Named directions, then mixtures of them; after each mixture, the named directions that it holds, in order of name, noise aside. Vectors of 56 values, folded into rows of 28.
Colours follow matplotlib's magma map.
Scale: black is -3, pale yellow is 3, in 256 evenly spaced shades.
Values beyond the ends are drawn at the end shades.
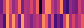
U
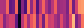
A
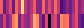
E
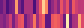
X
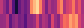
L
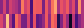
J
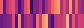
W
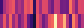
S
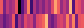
A, W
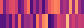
W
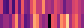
E, L, X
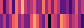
E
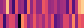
A, U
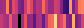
A, S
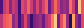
A, J, S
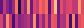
A, J, X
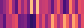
L, S, U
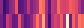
L, W, X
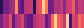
S, X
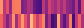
J, L, S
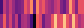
L, S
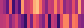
E, J, L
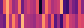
U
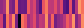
A, U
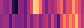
L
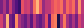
J, L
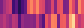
A, L, S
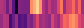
L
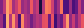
U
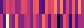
J, U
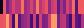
J, S, W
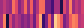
J, S, U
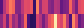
S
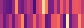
X
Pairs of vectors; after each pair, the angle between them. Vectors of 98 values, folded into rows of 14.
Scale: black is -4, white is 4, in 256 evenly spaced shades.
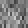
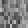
partly opposed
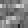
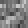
nearly parallel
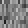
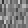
nearly opposite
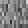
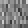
nearly parallel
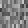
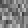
orthogonal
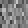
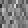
nearly parallel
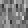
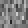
nearly parallel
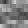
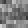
nearly parallel
